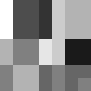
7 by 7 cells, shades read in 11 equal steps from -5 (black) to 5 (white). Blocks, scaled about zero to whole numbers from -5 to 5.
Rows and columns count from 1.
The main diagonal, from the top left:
5 -2 -2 4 3 -1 0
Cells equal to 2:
12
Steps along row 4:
down same up down down same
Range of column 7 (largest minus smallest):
6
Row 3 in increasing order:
-3 -2 -2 2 2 3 5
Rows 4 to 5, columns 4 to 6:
4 3 -4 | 4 3 -4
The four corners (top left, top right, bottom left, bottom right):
5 2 0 0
